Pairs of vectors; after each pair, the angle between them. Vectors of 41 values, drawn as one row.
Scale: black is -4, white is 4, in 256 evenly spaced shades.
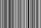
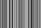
partly aligned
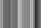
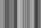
nearly parallel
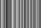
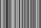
nearly parallel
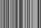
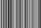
partly aligned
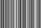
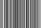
partly opposed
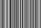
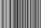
partly aligned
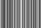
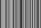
nearly opposite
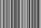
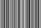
partly aligned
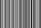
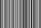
nearly parallel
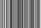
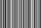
nearly opposite
